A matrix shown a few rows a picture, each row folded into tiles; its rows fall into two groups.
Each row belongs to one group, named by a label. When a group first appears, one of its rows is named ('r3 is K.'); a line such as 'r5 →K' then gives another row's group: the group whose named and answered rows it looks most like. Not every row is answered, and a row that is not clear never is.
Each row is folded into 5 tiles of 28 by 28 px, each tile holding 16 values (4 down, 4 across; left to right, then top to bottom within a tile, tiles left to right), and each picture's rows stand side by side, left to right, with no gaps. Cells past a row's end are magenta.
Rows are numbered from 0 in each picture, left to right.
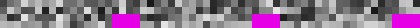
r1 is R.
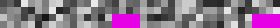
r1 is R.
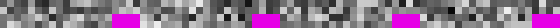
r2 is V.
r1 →R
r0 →V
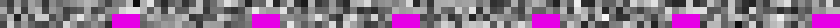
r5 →V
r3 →R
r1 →V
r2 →V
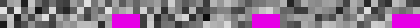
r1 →V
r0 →V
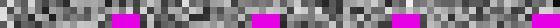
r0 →V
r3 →V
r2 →V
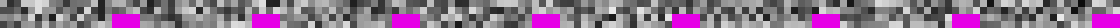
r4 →R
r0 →R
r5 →R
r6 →R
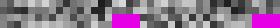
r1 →R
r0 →R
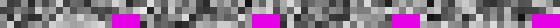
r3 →R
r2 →V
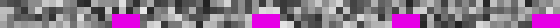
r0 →R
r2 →R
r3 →V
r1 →V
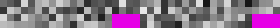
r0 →R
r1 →V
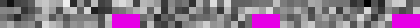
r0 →R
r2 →R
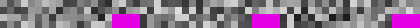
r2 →V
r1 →V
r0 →R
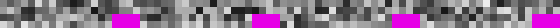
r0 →R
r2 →V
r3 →R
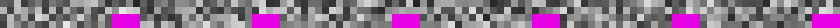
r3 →R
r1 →R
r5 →V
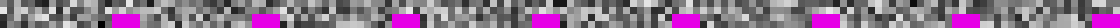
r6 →R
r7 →R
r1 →R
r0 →V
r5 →V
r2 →V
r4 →V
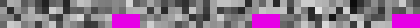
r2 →R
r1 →V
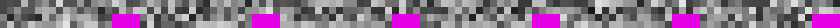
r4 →R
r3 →R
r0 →R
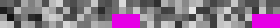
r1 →R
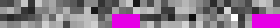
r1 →R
